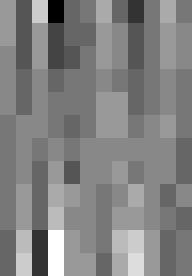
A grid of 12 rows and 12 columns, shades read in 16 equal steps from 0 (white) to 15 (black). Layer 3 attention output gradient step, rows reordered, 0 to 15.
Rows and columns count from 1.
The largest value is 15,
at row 1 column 4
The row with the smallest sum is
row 12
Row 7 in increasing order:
7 7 7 7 7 7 7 7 8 8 8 9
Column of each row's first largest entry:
4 4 4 2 2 5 12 5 3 3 3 3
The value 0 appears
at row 11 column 4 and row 12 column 4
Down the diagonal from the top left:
6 10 6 9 8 8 7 6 5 7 9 8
